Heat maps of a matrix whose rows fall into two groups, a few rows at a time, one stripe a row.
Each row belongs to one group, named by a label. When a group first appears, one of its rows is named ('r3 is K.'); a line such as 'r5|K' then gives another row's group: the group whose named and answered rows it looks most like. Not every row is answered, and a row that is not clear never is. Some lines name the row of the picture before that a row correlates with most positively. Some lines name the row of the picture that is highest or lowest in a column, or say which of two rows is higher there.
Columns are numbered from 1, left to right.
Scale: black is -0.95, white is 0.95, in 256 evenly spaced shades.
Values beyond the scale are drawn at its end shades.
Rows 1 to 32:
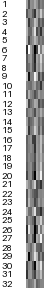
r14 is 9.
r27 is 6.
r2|6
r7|6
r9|9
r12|9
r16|6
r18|6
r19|6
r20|6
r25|6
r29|9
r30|6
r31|6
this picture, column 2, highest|6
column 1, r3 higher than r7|Yes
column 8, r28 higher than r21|Yes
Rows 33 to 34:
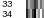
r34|6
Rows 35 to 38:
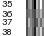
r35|6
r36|6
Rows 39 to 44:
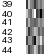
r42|9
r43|6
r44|9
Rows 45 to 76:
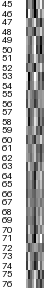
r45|6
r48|6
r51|9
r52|6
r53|9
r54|9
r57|9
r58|9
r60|6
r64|6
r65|6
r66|6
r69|6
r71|6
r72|9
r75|9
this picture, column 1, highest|53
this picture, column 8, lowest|50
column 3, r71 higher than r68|Yes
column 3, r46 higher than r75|Yes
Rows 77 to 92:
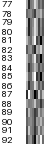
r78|6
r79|9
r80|9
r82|6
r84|9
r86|9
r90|6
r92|6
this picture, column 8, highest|92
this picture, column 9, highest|87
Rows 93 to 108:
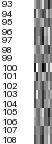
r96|6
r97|6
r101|9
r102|6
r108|6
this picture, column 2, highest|100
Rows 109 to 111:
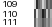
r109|9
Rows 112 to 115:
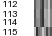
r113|6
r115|9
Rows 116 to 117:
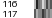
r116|9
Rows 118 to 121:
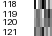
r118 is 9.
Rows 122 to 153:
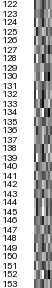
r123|6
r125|9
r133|6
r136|9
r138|6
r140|9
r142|9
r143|6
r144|9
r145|9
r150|9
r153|6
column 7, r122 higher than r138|Yes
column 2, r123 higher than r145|Yes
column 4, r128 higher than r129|No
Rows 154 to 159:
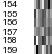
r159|9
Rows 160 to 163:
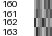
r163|9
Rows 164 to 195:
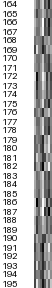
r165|9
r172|9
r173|9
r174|9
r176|6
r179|6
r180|6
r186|9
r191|6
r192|6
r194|6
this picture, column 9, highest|195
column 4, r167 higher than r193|Yes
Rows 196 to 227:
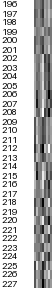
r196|6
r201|6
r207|9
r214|9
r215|9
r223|6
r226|6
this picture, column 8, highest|212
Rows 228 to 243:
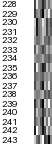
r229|6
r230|9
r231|9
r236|6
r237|6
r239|6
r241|6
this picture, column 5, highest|243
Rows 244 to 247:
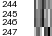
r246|6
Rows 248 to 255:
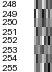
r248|9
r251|9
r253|6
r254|9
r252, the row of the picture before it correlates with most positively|247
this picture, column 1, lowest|249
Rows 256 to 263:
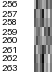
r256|9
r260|9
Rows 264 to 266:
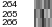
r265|6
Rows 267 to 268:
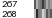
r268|9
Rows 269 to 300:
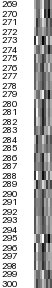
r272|9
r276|6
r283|6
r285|9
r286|6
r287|6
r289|9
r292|6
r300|9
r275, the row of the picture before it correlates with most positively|267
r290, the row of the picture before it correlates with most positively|267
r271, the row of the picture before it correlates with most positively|268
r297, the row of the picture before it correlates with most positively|267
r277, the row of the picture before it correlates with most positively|267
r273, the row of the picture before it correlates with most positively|267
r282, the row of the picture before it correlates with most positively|267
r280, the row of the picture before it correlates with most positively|267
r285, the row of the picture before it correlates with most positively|268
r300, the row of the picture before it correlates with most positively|268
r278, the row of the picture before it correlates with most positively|267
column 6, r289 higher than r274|Yes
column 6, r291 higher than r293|Yes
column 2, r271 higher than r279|No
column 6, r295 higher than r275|No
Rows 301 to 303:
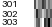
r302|9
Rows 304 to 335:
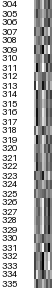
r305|9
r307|6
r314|9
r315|9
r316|9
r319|9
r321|9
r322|9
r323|6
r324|9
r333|6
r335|9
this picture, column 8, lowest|331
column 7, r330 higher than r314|Yes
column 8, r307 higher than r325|Yes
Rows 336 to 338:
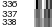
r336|9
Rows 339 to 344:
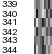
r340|9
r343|6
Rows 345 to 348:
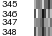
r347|6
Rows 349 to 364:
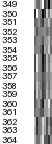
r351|6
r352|9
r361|6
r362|9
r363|9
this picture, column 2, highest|350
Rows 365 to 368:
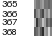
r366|6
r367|9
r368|6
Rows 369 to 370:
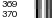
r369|9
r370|9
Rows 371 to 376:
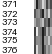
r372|6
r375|6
